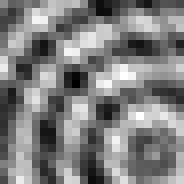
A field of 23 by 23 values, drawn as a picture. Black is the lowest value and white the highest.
On average the colour sits 50% of the way up the scale. There is no overall slope. Rings spread out from the bottom right. The ninth with the highest average is the middle right. Neither half mirrors the other.
